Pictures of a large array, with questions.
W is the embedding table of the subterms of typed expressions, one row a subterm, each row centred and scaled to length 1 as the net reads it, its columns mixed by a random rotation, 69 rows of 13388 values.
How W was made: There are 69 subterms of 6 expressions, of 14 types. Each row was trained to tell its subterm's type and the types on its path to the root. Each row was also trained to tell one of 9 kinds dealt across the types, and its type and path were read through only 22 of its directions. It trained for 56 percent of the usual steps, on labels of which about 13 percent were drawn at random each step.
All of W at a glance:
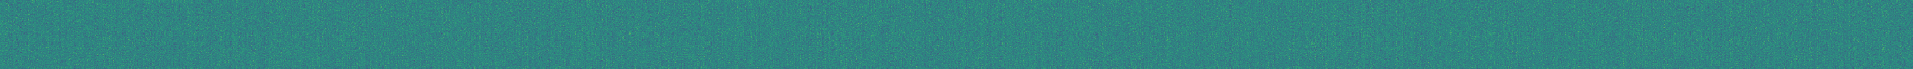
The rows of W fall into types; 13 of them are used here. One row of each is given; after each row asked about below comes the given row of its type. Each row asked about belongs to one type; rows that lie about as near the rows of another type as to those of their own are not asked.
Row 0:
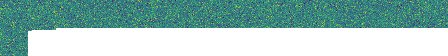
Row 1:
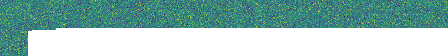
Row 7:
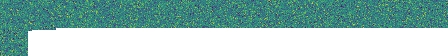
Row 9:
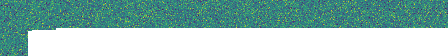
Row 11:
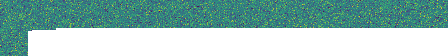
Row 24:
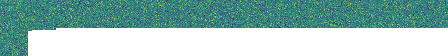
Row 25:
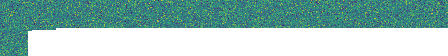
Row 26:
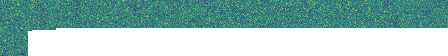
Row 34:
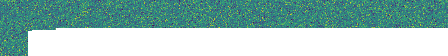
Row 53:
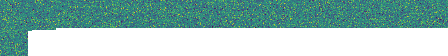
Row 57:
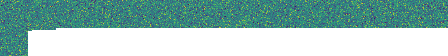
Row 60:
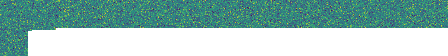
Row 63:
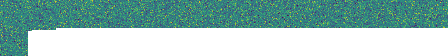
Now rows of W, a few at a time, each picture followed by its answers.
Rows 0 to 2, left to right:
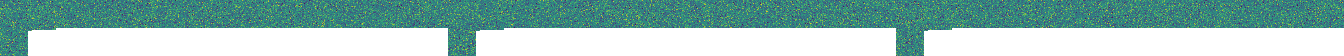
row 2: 0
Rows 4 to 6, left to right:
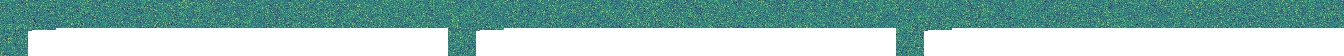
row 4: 7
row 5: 60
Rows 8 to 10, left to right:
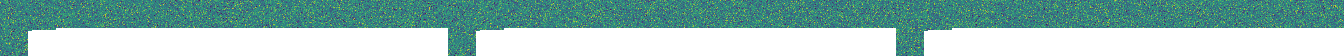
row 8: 53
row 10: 11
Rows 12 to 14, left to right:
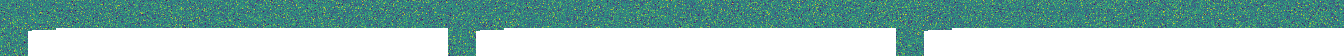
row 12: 53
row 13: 26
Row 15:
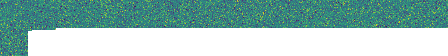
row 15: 60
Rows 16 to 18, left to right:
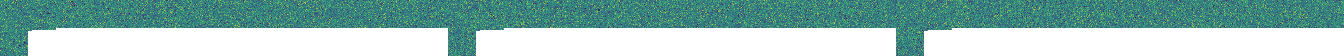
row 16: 53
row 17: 11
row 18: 26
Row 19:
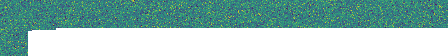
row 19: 11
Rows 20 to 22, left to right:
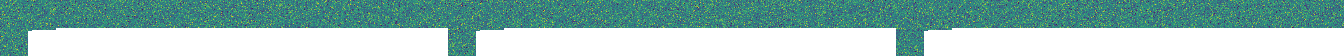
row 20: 24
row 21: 25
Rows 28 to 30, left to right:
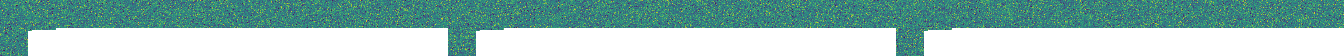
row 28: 26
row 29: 26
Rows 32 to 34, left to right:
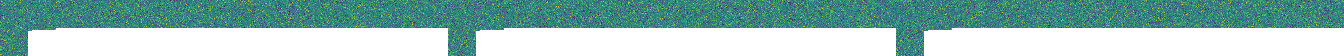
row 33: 34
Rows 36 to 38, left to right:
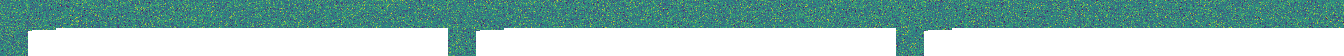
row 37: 7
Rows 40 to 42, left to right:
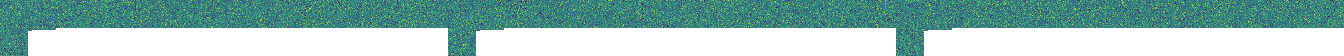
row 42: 34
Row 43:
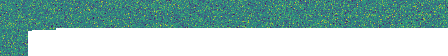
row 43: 24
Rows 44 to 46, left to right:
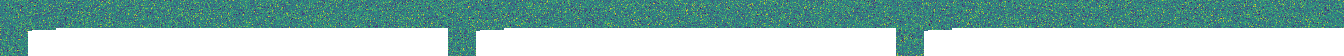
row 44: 34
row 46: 7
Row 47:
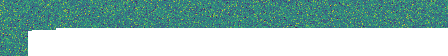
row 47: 60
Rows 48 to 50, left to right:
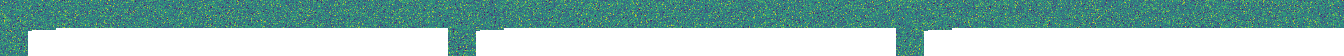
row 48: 60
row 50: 34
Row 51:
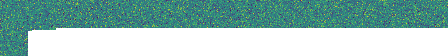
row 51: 24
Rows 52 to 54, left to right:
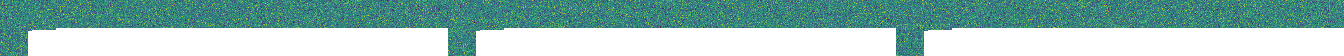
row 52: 9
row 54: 7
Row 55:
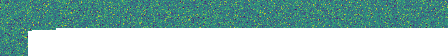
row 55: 26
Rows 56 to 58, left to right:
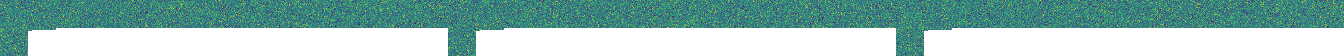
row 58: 11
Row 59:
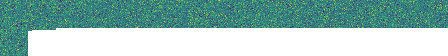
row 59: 11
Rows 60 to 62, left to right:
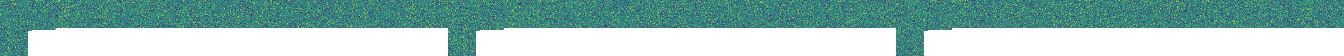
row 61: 60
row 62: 26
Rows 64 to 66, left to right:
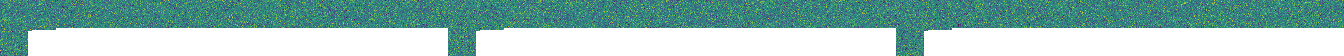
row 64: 53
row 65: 60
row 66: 7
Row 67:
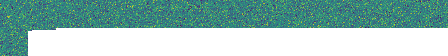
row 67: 11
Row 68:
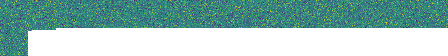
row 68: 0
